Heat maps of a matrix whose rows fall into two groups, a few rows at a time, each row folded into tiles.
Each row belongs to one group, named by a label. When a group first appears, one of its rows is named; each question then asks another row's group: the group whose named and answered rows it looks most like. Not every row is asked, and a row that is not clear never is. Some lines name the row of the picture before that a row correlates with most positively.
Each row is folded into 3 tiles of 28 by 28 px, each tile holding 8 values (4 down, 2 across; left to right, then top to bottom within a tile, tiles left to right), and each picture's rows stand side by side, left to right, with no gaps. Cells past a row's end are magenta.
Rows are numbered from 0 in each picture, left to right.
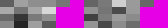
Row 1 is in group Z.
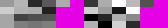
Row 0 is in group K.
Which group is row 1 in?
Z
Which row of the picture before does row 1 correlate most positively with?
1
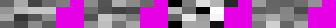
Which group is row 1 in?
Z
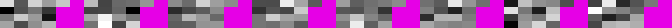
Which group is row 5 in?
Z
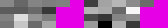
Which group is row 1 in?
Z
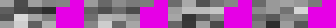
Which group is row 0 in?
Z
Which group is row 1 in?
Z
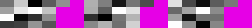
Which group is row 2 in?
K
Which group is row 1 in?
K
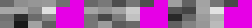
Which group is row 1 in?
K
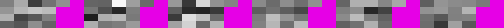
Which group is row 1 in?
Z
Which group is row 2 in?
Z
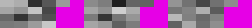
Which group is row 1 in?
K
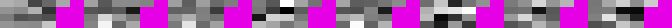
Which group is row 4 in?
Z
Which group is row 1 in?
Z
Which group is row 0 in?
K
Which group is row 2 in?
Z
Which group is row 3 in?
Z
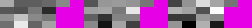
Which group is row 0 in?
Z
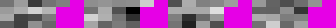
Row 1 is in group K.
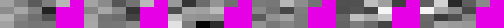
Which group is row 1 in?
K
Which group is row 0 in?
K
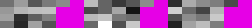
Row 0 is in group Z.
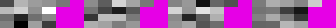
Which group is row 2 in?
K
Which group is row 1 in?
Z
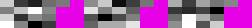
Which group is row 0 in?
K
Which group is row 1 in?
K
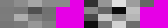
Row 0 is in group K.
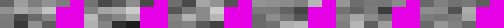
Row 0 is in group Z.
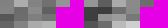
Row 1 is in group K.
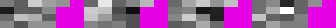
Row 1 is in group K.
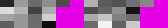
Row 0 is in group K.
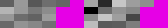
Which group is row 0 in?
K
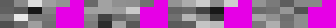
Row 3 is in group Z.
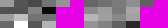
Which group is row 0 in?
Z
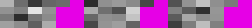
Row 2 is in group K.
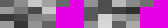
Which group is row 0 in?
Z
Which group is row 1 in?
Z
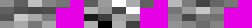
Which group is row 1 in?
Z
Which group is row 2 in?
K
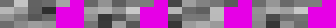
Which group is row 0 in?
K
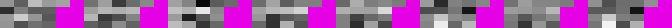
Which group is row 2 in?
K
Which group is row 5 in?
Z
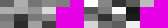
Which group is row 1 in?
K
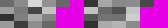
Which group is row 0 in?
Z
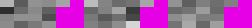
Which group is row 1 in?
K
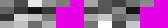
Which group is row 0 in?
Z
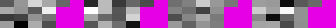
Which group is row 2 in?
Z
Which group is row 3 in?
K
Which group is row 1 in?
K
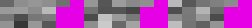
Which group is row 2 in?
K
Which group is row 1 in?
Z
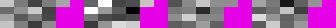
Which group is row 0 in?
K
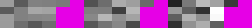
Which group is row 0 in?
K
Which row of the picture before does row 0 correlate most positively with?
0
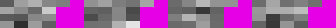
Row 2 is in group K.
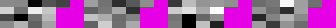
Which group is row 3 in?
Z
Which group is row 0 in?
K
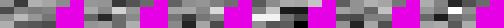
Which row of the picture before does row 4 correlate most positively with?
2
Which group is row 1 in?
K
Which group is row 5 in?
K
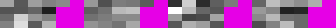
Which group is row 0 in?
Z
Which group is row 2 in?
K
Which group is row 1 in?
K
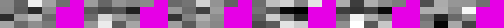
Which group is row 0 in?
Z
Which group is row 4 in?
Z
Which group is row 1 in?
Z
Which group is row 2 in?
Z
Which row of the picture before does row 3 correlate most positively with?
3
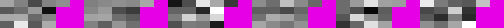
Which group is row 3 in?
Z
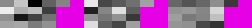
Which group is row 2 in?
K
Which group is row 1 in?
K
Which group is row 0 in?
K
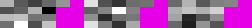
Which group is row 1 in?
K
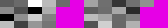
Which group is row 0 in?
Z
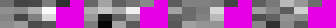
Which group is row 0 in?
K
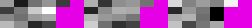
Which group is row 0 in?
K
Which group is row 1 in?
K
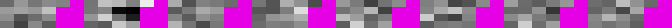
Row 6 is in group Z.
